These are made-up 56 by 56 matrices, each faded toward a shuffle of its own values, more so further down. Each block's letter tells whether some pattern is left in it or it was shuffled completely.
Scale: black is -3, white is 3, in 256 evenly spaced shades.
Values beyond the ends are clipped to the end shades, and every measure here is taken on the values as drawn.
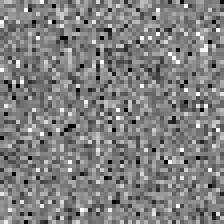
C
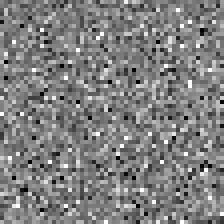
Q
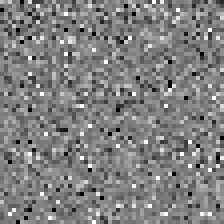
C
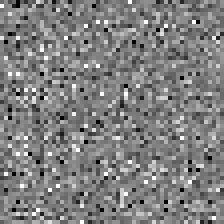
C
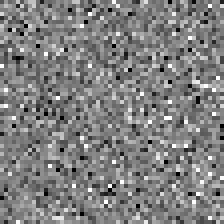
Q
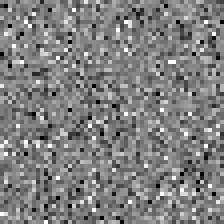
C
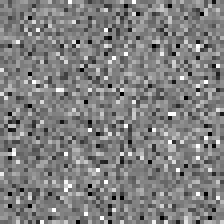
C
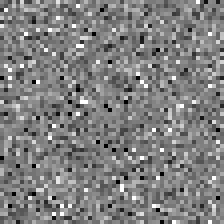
Q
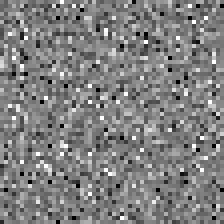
C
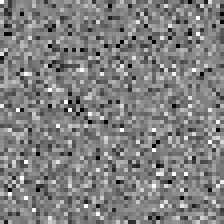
Q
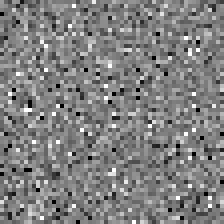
Q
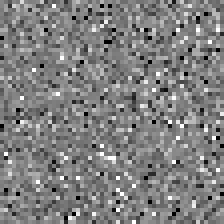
Q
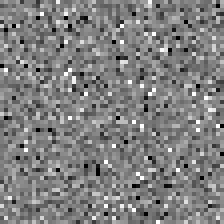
Q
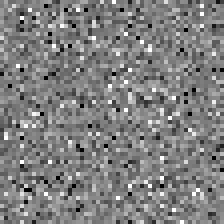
C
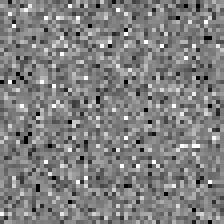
C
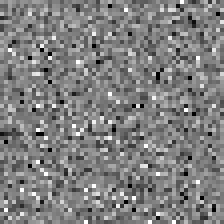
Q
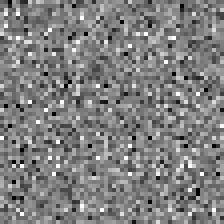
C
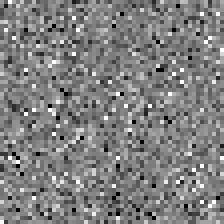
Q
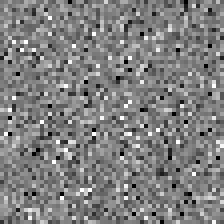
C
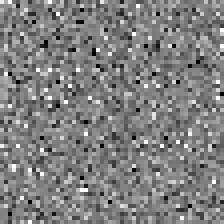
Q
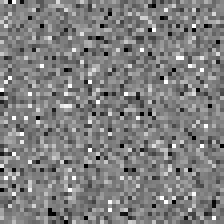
C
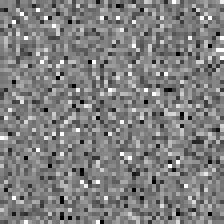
C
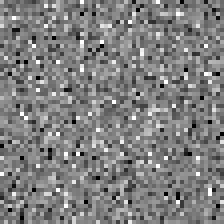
Q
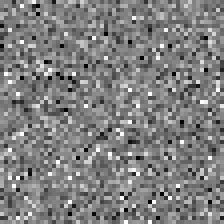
Q
